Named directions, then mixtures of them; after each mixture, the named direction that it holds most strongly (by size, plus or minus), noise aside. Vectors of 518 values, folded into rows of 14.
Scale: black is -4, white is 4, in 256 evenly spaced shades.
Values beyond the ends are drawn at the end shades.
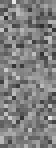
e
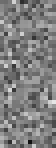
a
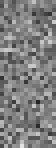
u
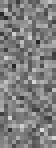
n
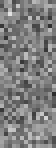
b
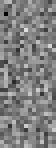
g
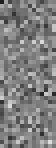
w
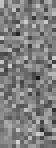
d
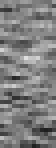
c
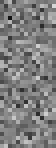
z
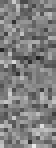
a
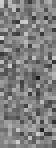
d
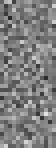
z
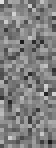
w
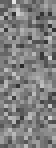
e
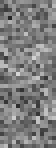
z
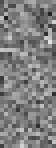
u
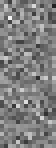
z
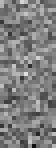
a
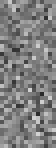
d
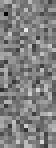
g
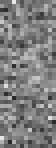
e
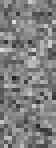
u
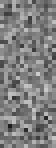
b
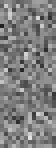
b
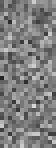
u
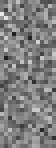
n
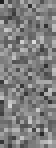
w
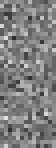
b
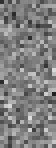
w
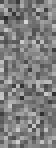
w
